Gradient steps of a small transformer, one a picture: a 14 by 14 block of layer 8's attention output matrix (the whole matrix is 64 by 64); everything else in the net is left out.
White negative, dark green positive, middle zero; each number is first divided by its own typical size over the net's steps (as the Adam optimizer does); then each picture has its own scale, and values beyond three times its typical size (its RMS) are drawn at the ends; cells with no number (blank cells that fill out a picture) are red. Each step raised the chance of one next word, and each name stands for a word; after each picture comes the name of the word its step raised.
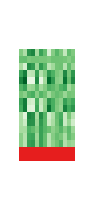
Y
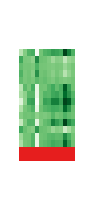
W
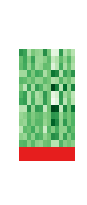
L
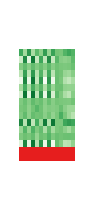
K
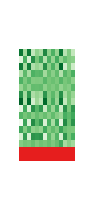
L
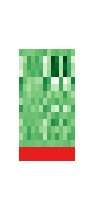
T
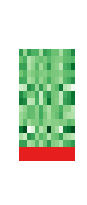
L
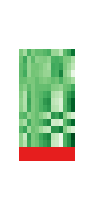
W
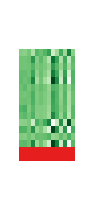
K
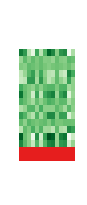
W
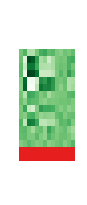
T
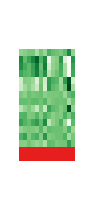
T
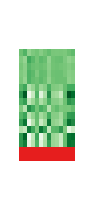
W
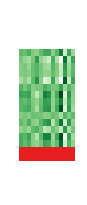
W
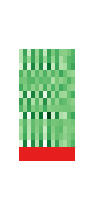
Y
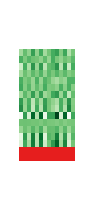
Y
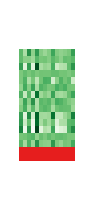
Y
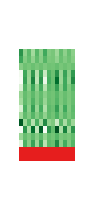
K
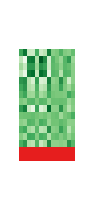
T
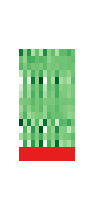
K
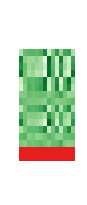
T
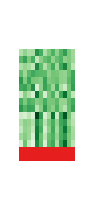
Y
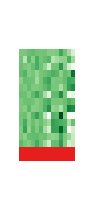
Y
